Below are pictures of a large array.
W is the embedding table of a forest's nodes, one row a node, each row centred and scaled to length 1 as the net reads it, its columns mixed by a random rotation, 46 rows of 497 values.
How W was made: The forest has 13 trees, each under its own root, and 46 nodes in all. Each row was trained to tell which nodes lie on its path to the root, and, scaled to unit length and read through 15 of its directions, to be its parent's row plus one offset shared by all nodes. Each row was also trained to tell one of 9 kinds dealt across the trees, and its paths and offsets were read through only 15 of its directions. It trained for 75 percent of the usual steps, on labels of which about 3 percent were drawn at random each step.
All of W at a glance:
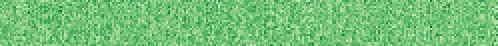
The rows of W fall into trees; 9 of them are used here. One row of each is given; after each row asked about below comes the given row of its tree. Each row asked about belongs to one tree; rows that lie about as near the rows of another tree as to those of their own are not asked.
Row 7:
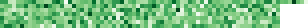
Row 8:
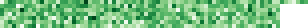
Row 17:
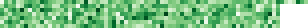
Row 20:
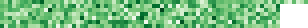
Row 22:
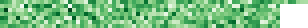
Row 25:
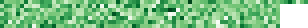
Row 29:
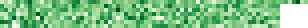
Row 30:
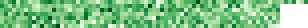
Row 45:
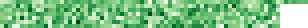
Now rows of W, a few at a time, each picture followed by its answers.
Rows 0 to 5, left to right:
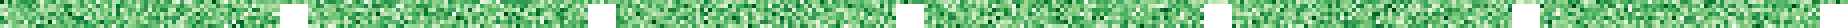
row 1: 8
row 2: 25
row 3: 22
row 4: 20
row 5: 29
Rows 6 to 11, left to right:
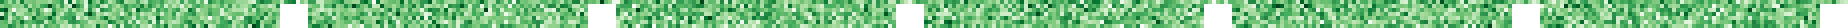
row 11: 17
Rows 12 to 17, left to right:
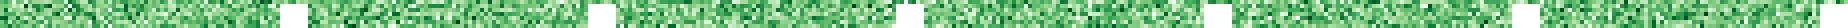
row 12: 22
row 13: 30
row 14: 29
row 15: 25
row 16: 22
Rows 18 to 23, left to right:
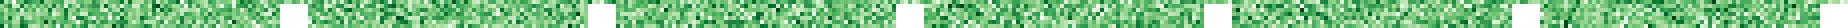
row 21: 17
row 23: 29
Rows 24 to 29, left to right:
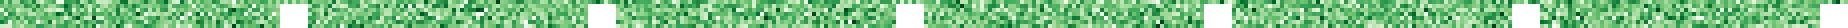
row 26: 8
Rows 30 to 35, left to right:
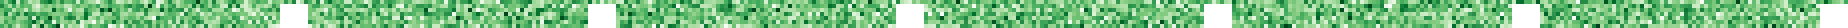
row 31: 8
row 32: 8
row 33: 20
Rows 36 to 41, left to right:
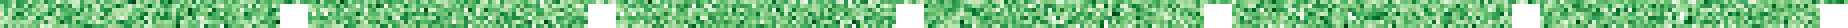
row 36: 45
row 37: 20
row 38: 20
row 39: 45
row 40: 17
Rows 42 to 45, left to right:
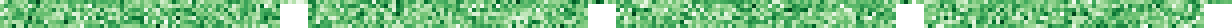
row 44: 25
